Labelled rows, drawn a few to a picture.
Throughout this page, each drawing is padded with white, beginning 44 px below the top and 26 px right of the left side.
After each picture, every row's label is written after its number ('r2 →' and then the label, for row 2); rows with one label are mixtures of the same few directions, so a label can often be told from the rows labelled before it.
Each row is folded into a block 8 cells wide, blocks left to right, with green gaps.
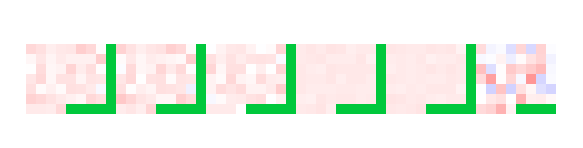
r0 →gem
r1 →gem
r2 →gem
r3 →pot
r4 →gem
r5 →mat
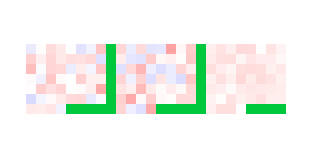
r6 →gem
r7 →pot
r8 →pot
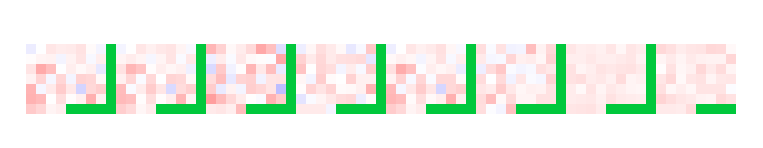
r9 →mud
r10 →mud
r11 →gem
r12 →gem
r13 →mud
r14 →pot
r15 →mat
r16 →gem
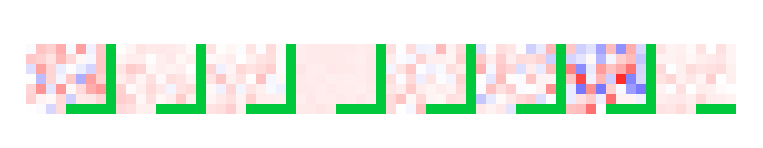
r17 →mat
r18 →mud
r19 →mat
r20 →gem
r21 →pot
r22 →gem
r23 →mat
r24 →mat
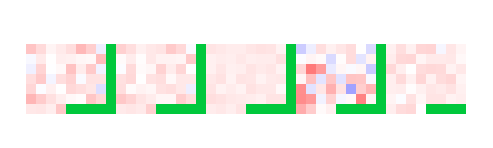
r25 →gem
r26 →gem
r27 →gem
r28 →mud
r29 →pot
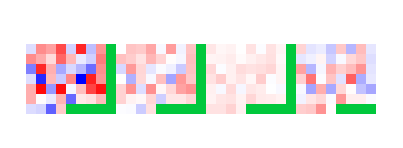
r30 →mat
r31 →mat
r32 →mat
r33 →mat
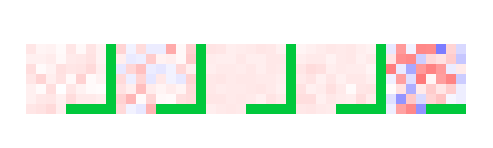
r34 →mat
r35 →pot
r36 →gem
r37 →mud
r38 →pot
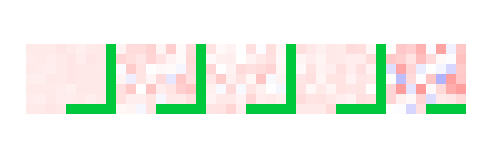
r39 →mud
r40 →mat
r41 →mat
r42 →gem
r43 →mat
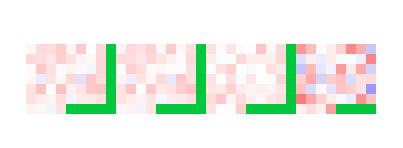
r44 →mat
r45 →mat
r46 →pot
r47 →gem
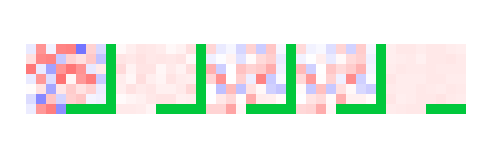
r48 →pot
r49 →gem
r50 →mat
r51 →mat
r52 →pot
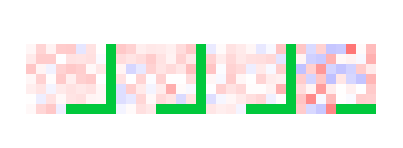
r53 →pot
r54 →mud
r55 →gem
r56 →pot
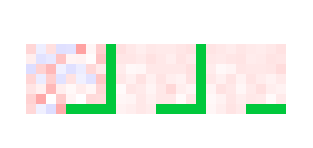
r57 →pot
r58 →mud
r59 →mud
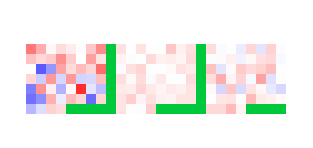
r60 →mud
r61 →pot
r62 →mat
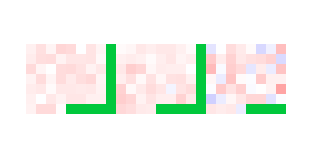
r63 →pot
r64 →mud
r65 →gem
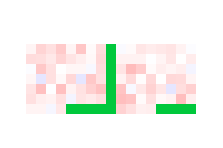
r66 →mat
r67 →mud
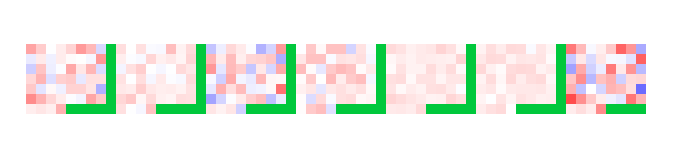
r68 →gem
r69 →pot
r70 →gem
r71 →pot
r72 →gem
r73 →pot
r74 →gem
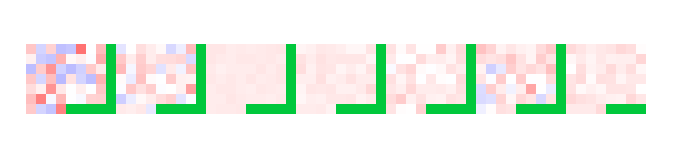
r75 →pot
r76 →gem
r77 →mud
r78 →gem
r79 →pot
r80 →mud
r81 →gem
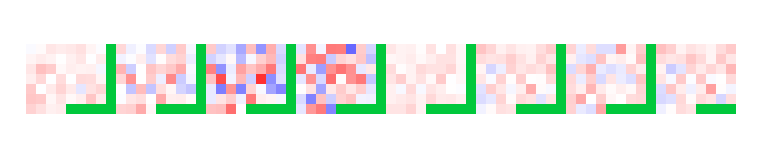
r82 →mud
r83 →mat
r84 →mat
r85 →pot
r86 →mat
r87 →mud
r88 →pot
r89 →mud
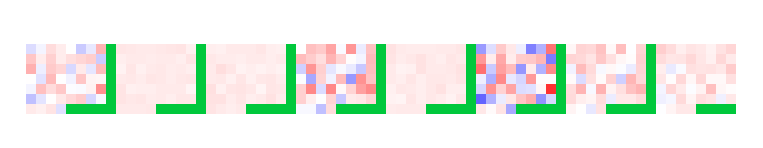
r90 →gem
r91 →gem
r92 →mud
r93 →mat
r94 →mud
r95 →gem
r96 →mat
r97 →mud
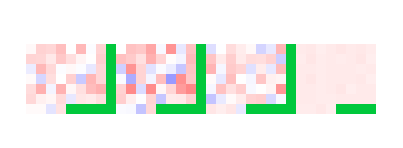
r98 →mat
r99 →mat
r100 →gem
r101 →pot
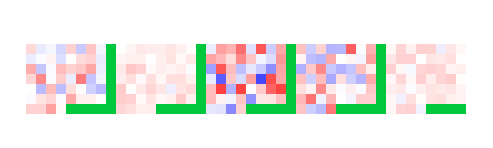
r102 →mat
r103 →mud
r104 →mat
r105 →pot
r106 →pot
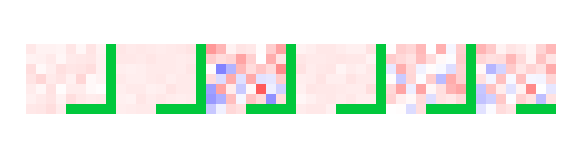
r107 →mat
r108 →mud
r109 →mud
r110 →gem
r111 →mat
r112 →mud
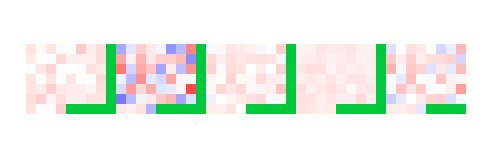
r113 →pot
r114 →gem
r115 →gem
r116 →mud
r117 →gem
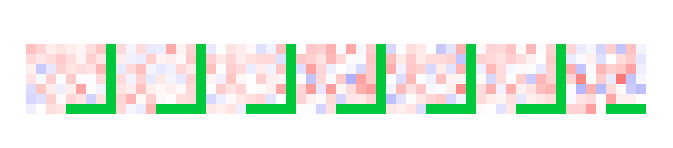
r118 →mud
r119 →pot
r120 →gem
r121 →mat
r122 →gem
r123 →mat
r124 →mat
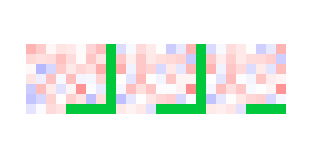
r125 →mud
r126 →gem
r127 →gem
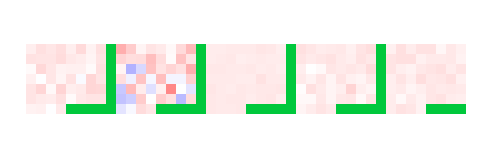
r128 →mat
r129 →mud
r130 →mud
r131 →mud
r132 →pot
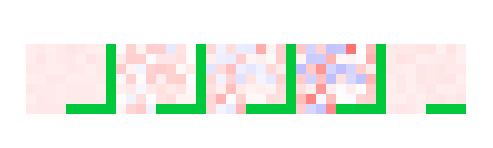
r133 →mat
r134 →pot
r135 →pot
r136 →pot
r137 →pot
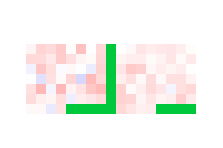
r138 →mat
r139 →mud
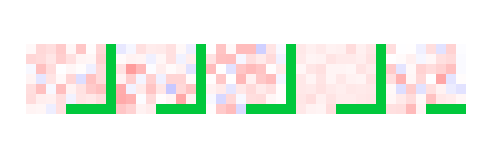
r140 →mat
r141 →mud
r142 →pot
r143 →pot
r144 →mat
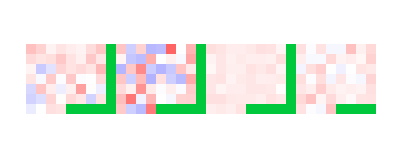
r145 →mud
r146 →pot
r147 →gem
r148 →pot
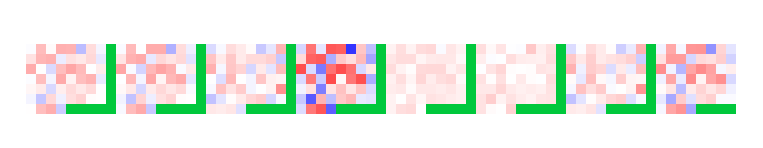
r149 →pot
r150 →pot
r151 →gem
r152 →pot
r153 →pot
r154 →pot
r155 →gem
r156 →pot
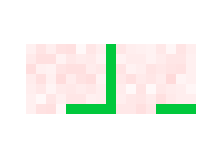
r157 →pot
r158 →mat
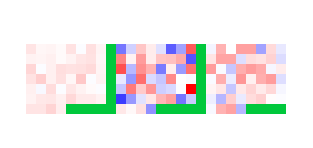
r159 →mat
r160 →gem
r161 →pot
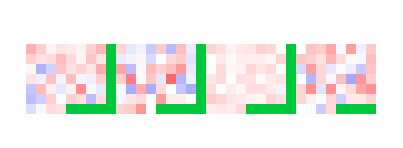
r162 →mud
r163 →mat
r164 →gem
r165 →mat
